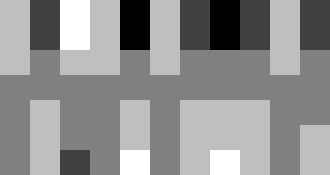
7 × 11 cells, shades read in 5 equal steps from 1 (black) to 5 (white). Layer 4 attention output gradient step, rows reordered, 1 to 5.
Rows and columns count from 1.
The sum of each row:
31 31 38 33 38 39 40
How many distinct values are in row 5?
2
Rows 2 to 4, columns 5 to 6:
1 4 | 3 4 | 3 3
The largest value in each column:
4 4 5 4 5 4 4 5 4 4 4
